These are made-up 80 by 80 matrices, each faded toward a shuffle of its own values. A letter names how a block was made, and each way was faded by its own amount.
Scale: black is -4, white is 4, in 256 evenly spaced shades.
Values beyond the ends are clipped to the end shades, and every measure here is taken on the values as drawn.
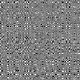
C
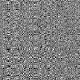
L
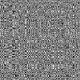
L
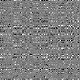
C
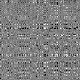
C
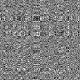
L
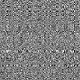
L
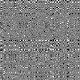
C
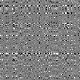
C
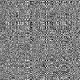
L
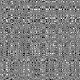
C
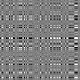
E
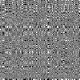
C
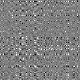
C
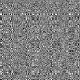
L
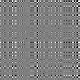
E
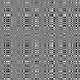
E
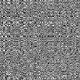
L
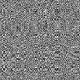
L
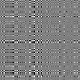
E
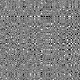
C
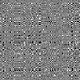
C
